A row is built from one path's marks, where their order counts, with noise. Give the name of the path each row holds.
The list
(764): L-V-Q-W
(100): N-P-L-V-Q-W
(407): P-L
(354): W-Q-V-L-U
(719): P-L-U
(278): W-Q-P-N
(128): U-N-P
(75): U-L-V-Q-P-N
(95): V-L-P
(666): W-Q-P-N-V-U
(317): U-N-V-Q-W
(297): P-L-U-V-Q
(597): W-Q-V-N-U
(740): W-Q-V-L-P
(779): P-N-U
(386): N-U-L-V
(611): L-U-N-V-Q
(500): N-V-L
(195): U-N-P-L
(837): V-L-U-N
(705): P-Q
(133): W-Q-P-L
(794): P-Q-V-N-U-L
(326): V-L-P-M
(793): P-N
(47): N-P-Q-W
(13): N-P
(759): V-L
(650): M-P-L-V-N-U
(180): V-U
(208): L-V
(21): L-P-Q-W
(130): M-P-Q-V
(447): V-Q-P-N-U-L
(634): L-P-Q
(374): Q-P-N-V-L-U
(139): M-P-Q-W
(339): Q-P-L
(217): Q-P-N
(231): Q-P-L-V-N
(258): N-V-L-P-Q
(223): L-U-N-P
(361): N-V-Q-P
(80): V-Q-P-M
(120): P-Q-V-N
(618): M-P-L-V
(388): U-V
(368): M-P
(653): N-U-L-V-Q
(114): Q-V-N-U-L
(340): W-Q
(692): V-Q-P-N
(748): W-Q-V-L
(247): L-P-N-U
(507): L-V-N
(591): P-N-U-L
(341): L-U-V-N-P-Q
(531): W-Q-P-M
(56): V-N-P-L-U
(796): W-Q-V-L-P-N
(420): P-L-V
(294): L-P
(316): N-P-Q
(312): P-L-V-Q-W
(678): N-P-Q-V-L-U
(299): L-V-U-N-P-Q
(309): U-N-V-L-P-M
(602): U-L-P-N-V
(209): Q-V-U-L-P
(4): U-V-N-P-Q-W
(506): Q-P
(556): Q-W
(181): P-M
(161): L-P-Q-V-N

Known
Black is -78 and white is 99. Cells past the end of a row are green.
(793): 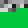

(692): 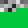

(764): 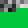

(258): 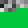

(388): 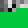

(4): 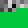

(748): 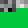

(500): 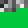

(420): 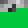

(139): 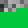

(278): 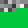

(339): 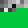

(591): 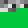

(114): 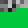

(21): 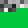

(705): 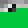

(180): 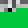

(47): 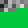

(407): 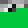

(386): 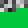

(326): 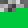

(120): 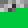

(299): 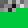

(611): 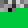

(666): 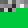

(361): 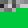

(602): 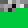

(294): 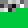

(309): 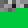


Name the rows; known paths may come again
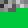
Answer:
(100)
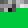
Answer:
(740)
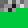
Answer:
(299)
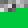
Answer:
(120)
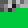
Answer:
(114)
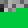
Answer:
(139)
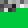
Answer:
(21)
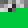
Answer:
(794)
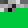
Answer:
(95)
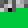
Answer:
(653)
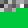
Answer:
(13)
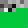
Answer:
(634)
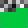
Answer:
(507)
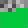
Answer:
(678)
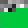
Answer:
(133)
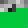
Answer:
(420)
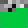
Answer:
(602)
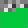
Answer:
(779)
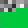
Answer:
(278)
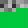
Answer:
(361)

